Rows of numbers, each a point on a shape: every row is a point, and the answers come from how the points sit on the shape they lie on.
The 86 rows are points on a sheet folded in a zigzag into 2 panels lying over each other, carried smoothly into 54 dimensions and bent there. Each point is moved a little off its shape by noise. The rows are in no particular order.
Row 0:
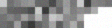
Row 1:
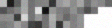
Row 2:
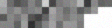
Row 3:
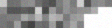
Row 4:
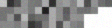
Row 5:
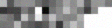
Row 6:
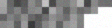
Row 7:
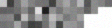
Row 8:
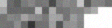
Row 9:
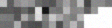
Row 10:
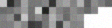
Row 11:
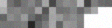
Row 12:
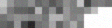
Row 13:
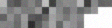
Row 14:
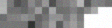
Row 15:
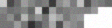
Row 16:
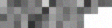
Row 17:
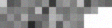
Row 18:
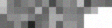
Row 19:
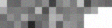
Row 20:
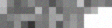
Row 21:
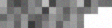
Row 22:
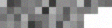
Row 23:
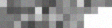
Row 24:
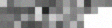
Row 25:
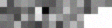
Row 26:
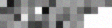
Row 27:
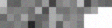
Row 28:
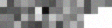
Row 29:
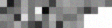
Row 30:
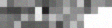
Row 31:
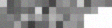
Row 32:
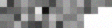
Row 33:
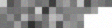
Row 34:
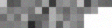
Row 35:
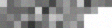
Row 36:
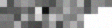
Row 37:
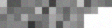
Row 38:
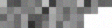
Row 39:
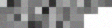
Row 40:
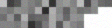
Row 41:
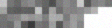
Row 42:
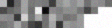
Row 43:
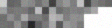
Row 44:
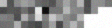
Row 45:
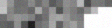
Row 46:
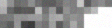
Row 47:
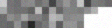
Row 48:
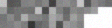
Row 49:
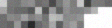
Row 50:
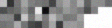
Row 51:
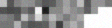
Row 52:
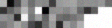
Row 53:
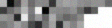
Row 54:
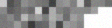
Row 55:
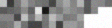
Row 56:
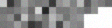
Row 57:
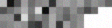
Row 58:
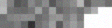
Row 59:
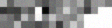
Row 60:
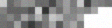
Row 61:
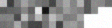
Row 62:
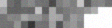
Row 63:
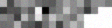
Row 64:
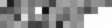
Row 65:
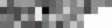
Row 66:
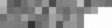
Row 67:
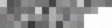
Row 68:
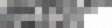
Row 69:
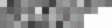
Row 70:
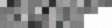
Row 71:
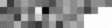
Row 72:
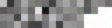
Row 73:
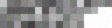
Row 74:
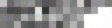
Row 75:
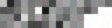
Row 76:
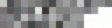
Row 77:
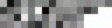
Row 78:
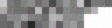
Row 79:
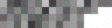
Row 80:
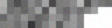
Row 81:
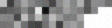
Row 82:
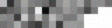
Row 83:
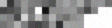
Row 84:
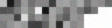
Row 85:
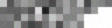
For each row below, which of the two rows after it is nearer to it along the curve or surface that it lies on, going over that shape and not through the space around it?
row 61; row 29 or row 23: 29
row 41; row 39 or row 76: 76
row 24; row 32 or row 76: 32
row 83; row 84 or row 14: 84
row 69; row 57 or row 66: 66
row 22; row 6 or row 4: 6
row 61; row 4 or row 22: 4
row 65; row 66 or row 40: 40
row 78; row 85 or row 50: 85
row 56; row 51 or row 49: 49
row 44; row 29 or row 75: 29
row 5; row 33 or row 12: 33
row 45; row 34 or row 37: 34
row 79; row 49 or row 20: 20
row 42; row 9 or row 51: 9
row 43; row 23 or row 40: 40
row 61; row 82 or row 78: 82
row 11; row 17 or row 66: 17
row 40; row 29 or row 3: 29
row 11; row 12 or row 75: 12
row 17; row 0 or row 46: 0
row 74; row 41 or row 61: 41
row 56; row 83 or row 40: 40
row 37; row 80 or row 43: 80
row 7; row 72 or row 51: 72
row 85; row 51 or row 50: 50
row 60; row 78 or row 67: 78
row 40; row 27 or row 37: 27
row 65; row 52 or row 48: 52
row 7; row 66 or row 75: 75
